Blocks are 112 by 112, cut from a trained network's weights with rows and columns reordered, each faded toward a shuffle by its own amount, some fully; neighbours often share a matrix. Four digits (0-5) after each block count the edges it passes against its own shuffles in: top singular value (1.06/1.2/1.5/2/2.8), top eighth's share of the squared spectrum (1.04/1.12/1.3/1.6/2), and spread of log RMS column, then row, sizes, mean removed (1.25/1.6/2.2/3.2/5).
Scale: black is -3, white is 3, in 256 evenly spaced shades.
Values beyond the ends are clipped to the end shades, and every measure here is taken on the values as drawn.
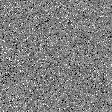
0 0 0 0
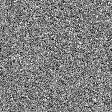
0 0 0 0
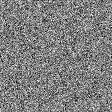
0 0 0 0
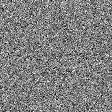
0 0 0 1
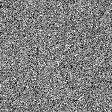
2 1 0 1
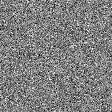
0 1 0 0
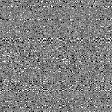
4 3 1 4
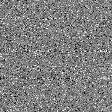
3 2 0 2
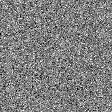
0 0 0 0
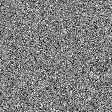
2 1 0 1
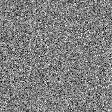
2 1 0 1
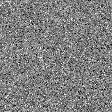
2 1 0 1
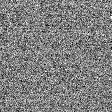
1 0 0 0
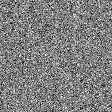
1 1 0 0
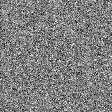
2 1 0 1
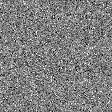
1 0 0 0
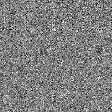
3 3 2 2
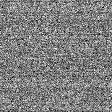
2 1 0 0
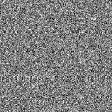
4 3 0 2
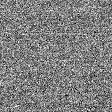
1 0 0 0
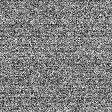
3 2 0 0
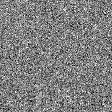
2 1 0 1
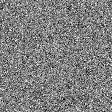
1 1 0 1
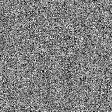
2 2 0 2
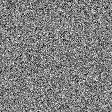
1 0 0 0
